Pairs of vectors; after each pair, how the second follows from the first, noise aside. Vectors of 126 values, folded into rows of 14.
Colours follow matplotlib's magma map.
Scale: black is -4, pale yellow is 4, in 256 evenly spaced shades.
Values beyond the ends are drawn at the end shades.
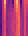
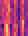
wrapped around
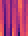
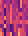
sign-scrambled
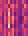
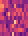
shuffled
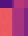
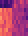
copied
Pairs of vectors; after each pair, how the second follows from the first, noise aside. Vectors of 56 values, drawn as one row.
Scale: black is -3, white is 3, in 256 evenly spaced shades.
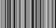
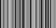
reversed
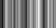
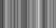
shrunk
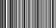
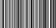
reversed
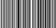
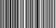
reversed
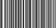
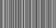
shrunk
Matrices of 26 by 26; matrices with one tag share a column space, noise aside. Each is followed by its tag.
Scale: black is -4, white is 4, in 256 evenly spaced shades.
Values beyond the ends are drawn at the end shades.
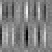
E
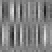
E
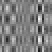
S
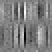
E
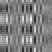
S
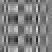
S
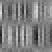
E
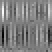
E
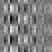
S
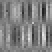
E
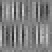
E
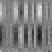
E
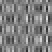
S
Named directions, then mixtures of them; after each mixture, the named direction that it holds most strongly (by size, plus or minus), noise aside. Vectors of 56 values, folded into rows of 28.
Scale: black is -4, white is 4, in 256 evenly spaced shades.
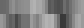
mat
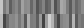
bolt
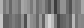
bolt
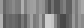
mat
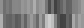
mat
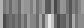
bolt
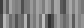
bolt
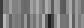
bolt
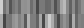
bolt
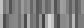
bolt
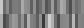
bolt
